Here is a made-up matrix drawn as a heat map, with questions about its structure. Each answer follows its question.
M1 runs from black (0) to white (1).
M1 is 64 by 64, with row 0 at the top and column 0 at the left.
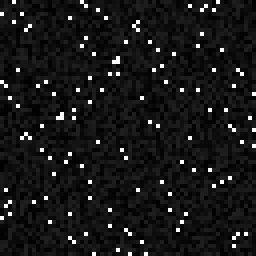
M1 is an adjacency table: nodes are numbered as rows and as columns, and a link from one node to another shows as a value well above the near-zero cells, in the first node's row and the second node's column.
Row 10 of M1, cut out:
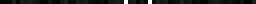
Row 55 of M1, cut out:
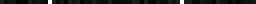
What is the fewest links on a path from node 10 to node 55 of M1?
4
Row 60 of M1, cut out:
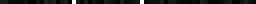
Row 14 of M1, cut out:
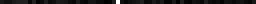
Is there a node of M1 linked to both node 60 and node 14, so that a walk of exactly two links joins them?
no
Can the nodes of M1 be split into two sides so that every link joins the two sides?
yes
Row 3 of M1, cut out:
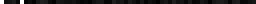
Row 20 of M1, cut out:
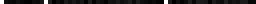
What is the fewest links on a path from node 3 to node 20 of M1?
2
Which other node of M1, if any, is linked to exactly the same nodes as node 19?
node 25
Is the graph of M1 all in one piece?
yes
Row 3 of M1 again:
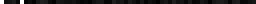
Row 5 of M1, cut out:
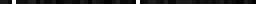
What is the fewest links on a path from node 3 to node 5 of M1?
1
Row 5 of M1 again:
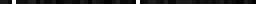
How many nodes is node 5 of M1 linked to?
2
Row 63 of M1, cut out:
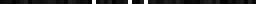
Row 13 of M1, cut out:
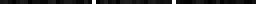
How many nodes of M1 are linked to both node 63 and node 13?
1
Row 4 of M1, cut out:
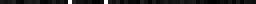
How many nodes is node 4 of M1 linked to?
2
